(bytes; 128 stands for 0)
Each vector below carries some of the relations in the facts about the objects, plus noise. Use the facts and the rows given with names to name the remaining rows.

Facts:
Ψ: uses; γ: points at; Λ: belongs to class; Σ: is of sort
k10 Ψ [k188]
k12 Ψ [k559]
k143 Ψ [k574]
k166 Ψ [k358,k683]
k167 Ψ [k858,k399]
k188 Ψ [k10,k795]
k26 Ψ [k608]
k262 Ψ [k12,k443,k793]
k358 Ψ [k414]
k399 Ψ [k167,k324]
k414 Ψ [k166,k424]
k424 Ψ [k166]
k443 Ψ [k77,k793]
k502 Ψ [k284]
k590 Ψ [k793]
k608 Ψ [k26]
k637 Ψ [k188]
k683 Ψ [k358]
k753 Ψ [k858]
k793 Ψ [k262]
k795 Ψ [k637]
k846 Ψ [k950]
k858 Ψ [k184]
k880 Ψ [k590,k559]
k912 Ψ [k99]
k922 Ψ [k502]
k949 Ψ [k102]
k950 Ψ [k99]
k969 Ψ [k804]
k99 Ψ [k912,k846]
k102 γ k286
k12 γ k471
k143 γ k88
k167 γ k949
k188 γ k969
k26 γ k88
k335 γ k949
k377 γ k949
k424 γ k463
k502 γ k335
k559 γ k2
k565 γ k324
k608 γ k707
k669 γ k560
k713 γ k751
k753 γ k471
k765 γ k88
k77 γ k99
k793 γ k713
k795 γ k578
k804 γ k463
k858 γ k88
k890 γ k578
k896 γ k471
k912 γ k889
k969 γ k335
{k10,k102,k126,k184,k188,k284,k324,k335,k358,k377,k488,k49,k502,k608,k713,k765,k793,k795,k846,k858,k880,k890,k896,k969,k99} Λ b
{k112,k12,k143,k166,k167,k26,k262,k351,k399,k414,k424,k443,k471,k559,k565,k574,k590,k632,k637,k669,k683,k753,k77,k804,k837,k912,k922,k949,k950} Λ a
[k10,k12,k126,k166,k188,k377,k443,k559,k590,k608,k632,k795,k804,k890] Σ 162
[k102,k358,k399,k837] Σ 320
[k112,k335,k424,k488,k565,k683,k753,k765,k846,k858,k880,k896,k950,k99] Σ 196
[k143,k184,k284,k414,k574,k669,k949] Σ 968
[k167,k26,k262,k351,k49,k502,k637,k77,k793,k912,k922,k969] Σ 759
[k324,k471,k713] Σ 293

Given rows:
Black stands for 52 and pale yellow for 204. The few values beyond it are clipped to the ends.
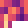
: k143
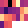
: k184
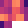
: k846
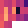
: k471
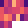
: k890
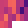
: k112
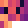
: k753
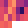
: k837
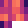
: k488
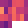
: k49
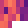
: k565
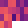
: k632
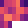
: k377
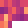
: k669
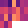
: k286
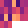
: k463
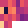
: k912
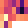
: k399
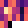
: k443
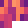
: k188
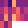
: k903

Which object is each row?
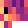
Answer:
k167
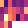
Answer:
k949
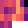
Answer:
k335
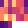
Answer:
k713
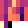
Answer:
k77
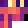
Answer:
k683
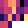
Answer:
k12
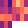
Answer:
k284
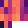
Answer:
k765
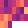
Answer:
k574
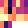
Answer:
k324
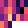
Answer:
k590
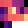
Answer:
k880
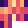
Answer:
k358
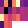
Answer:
k858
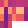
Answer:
k969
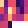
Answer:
k262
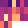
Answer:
k578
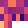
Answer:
k804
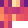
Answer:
k102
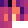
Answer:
k88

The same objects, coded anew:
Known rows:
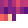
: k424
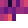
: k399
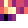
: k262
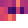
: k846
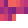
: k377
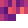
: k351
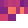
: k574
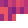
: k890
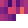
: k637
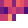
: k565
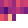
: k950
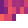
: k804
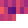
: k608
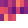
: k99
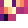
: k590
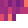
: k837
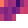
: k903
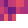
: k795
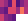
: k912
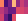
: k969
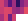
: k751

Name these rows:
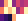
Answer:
k793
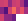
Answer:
k669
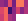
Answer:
k896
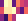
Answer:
k443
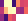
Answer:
k559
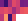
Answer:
k184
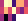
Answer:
k12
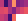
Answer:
k502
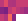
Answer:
k632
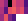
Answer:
k414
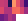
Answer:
k143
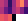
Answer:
k753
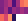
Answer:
k471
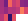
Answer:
k284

